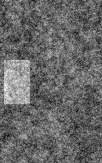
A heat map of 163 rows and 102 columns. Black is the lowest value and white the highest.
Odd patch: higher, in the middle left. Stripes: none. Grain: blotchy. Average level on the scale: 40%. Ninth with the highest average: middle left.
